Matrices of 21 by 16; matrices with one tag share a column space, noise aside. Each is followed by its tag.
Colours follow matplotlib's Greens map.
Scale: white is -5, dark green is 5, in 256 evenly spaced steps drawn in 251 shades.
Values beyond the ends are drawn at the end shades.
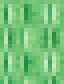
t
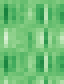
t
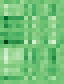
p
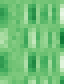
t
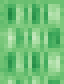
t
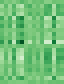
p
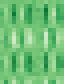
t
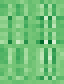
p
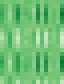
t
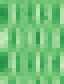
t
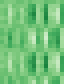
t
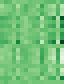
p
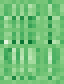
p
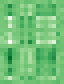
p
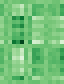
p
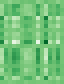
p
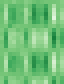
t
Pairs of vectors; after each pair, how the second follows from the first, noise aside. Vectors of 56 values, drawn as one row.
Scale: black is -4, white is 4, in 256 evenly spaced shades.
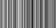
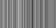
shrunk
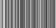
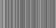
shrunk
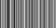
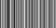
copied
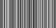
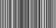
shuffled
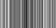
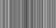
shrunk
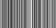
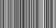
wrapped around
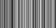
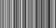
wrapped around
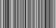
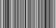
copied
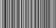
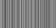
shrunk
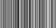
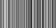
wrapped around
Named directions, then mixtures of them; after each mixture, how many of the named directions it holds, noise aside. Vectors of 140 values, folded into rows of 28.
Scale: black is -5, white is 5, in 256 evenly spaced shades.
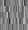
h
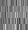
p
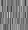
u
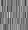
one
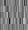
one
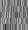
two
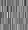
two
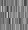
three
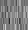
two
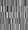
three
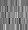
two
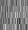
one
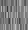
three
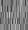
two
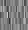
two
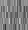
two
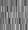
three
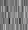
two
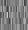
two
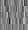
one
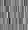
one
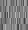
three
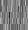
two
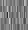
two
